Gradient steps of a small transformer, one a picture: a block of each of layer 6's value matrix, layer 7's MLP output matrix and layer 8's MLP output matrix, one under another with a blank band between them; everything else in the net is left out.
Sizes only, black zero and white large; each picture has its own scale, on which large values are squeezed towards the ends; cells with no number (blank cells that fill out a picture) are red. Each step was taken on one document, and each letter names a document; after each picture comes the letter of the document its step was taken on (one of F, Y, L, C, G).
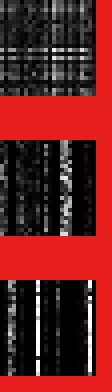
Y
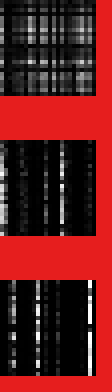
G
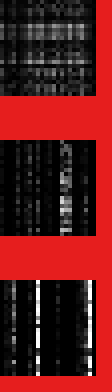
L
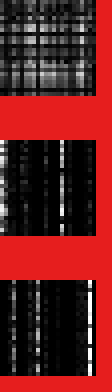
G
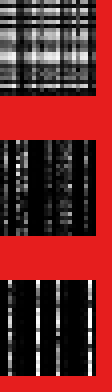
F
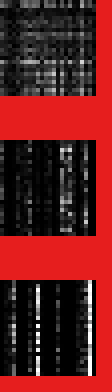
L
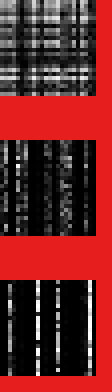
F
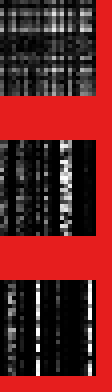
Y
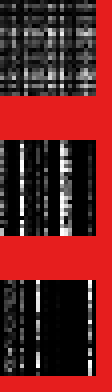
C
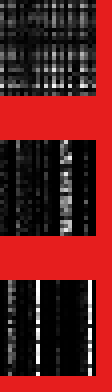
Y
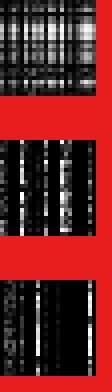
C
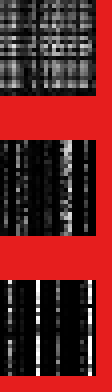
F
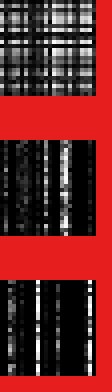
Y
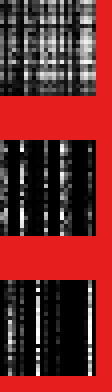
C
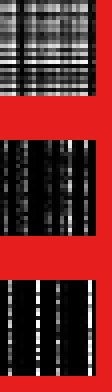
F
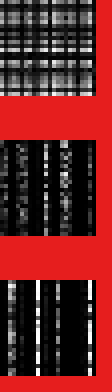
Y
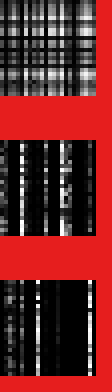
C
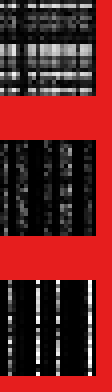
F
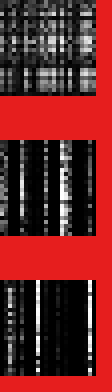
C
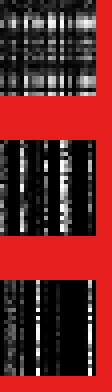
C
